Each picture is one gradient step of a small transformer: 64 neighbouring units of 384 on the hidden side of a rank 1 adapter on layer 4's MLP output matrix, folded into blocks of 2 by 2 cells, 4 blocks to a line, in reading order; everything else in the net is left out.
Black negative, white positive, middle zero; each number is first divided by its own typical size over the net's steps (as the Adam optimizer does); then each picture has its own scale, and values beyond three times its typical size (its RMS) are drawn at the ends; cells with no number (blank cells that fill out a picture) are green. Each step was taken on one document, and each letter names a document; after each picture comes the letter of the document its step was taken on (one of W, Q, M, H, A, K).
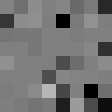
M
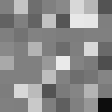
M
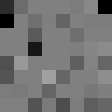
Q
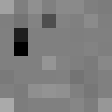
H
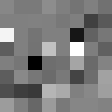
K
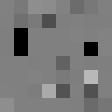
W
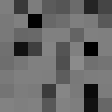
M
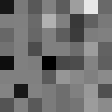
Q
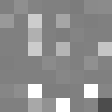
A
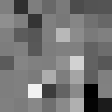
M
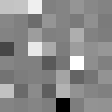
Q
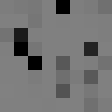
W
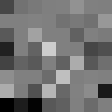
K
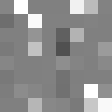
A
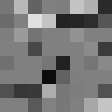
M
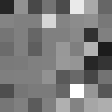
Q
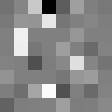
H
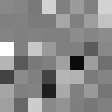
K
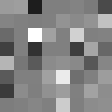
Q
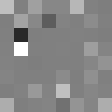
H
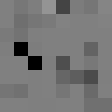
W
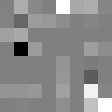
W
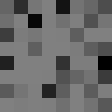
M
